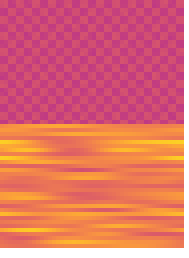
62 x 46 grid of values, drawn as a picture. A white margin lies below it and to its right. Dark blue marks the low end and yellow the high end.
It is made of 2 by 1 panels. Panel 1,1: middling, checkered, faint in contrast. Panel 2,1: high, streaked across.
